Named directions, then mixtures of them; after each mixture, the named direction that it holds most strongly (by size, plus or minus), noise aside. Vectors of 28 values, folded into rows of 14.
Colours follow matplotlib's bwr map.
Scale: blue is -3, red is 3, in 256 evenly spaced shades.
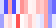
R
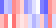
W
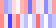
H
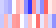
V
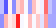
R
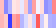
H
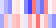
V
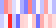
H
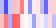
W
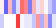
R
